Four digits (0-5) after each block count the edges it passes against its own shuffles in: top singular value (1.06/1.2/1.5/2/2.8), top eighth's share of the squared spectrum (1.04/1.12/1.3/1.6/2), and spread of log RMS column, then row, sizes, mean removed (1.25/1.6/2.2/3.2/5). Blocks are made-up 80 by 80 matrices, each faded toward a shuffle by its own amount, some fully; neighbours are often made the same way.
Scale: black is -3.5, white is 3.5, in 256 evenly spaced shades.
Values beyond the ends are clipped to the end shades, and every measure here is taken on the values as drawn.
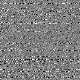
2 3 0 4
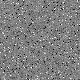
0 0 0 0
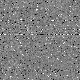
2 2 0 1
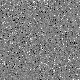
0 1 0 0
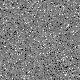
0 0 0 0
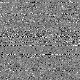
2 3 0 3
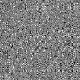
4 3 2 2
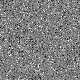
0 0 0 0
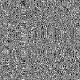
4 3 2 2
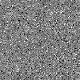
3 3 1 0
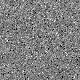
0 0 0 0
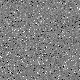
0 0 0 0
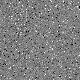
0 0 0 0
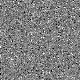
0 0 1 0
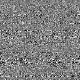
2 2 0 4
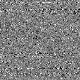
1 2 0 3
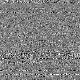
2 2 0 4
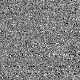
1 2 0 3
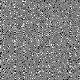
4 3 2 1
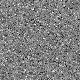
2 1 0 0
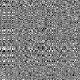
5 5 3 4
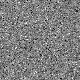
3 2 0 0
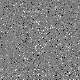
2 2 1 1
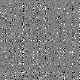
2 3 3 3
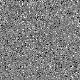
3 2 1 1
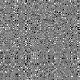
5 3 2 2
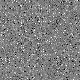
3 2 0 1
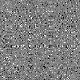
4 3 2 2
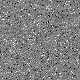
2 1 0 0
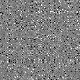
4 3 2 2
